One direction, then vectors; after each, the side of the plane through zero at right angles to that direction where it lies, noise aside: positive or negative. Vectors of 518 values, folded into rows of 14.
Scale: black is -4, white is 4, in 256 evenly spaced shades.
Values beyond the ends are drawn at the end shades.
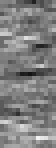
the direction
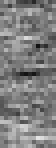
positive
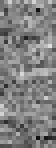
negative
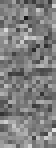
positive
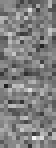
positive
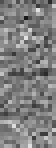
positive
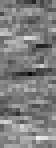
positive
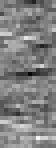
positive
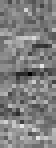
positive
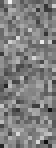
positive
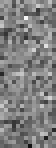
negative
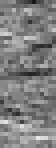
positive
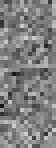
positive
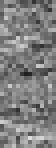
positive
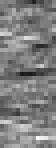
positive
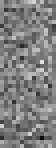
negative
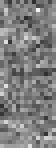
positive
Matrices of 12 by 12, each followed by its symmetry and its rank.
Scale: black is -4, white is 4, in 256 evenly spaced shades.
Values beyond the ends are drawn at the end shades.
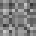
antisymmetric, rank two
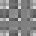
symmetric, rank one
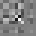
symmetric, rank two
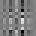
neither, rank one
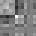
symmetric, rank two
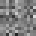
antisymmetric, rank two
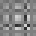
symmetric, rank one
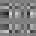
neither, rank one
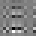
neither, rank one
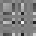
symmetric, rank one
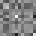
symmetric, rank two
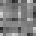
antisymmetric, rank two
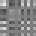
symmetric, rank one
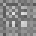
symmetric, rank two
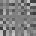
antisymmetric, rank two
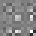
symmetric, rank two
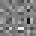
antisymmetric, rank two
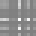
symmetric, rank one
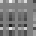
neither, rank one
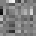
antisymmetric, rank two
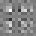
symmetric, rank two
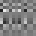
neither, rank one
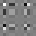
symmetric, rank one
